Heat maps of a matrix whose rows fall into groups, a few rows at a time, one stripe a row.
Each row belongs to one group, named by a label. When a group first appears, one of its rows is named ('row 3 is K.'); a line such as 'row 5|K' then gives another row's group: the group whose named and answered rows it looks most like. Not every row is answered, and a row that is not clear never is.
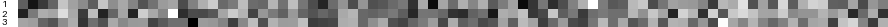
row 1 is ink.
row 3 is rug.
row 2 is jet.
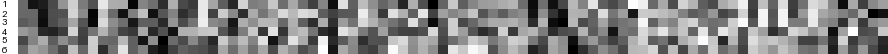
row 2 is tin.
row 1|ink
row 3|ink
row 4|rug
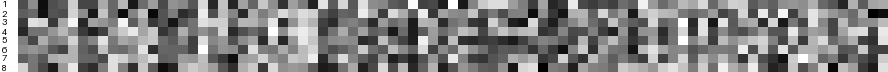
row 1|ink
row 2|tin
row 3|rug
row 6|tin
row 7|rug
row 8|rug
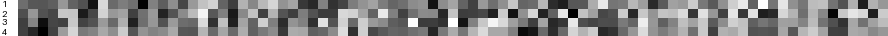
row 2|rug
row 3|ink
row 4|ink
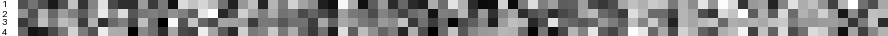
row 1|rug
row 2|ink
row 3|jet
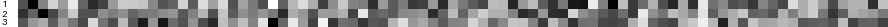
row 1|rug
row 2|ink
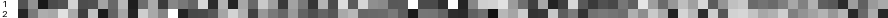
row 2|jet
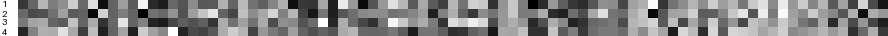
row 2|ink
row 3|jet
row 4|jet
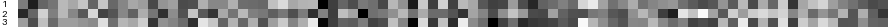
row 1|tin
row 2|jet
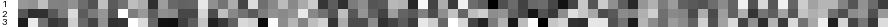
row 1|tin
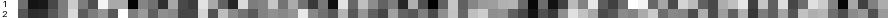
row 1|ink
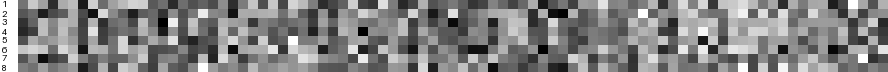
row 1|rug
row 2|ink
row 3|jet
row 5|jet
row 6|rug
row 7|tin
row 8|tin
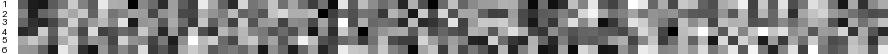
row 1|ink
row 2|tin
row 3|ink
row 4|jet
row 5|rug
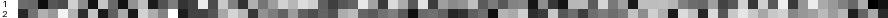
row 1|tin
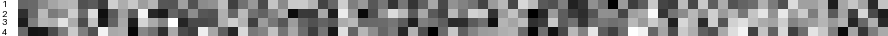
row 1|rug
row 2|jet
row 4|ink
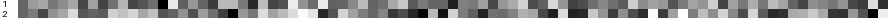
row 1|jet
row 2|rug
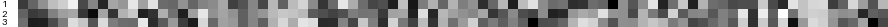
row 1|rug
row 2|tin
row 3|tin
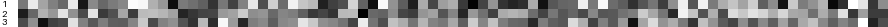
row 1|rug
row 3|tin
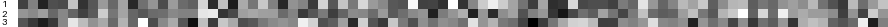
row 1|ink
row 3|tin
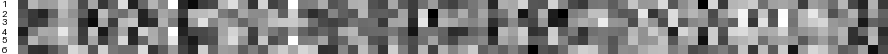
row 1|jet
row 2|ink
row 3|tin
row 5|jet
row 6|tin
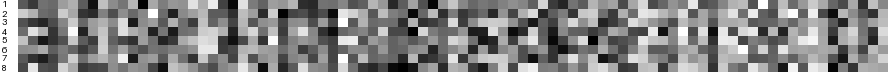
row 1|ink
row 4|rug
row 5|rug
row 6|ink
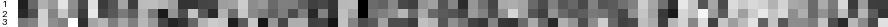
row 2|jet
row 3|rug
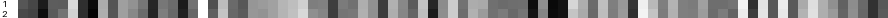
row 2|tin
